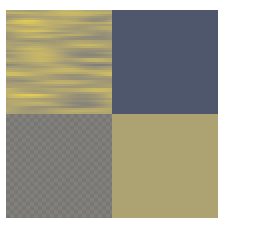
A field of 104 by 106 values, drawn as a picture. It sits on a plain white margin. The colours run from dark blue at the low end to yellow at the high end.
The table splits into 2 rows of 2 panels. Panel 1,1: high, streaked across. Panel 1,2: low, flat. Panel 2,1: middling, checkered, faint in contrast. Panel 2,2: high, flat.
